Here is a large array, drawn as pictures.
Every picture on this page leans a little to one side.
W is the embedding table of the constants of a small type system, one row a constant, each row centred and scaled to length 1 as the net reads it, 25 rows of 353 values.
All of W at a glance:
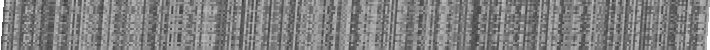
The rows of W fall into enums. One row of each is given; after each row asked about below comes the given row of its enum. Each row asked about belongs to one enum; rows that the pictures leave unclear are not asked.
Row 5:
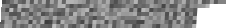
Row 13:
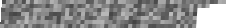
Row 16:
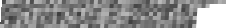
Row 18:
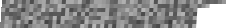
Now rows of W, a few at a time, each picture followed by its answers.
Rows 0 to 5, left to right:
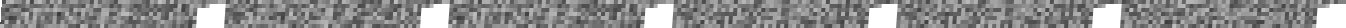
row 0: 16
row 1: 13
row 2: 16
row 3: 18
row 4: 18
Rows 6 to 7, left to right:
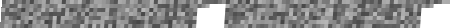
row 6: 18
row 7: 13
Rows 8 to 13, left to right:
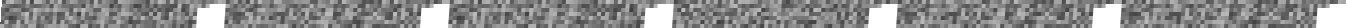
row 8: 16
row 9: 13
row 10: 16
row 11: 5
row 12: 13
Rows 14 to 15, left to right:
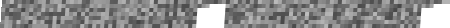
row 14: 18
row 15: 13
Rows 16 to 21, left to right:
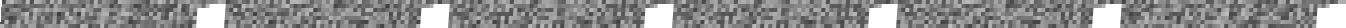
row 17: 5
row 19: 18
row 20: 5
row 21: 13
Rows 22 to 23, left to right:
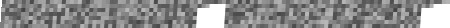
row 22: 18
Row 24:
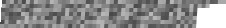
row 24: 13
